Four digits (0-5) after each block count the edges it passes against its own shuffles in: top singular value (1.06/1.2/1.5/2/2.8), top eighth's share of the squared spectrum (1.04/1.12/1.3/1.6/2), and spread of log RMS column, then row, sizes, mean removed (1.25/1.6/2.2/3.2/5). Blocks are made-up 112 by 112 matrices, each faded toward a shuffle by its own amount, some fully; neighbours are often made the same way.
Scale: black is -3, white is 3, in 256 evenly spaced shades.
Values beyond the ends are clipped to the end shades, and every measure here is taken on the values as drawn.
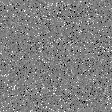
3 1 0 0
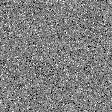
0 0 0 0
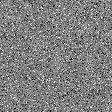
0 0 0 0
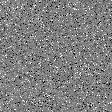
0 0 0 0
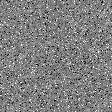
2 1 0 0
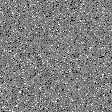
1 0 0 0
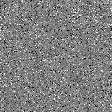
3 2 1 0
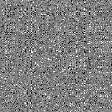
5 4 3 2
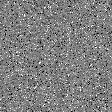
2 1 0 0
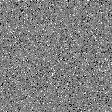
2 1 0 0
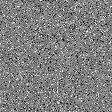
1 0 0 0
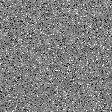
2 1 0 0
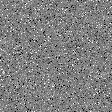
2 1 0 0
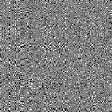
5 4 3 3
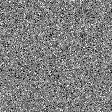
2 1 0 0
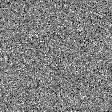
0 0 0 0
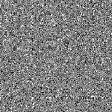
4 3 2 1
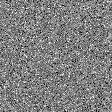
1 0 0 0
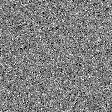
1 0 0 0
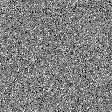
1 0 0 0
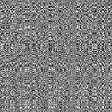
5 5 4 4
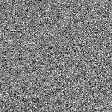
3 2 0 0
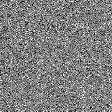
3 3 1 1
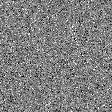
2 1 0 0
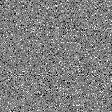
3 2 0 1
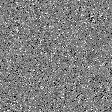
0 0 0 0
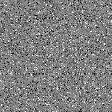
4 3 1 2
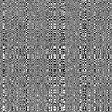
5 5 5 4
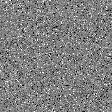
3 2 1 0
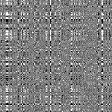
5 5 4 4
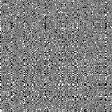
5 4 3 3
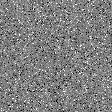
0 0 0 0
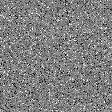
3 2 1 0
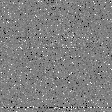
3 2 0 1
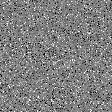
3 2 0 0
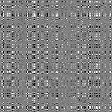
5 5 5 4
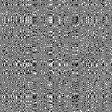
5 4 4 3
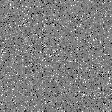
3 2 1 0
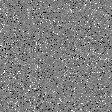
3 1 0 0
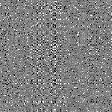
5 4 3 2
